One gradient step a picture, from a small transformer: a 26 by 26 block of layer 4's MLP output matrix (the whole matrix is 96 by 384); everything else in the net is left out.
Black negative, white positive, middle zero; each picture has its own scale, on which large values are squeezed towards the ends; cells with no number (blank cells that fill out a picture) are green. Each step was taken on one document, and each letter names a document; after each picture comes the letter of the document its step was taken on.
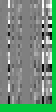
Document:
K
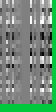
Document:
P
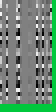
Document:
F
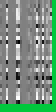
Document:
F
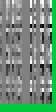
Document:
P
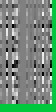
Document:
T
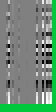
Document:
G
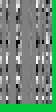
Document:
F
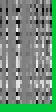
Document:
F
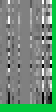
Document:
K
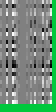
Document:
T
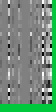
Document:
K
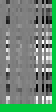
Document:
G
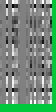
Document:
T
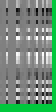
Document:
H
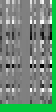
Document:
P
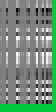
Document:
H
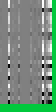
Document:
K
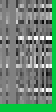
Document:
H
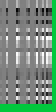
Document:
H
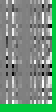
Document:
T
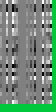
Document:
T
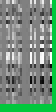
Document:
P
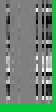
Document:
G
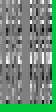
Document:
P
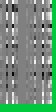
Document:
T
